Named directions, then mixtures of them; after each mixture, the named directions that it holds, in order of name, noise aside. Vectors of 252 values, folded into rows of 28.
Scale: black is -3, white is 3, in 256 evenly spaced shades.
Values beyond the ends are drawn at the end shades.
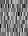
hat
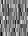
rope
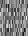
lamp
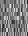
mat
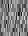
hat, rope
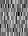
hat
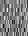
lamp, mat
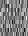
lamp, mat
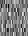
hat, lamp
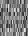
lamp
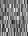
mat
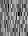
hat, rope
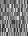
mat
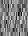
hat, rope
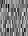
hat, lamp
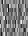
lamp, rope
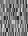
mat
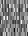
mat, rope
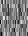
rope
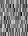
hat, mat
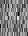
hat, mat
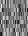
lamp, rope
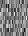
lamp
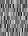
hat, mat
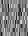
hat, rope
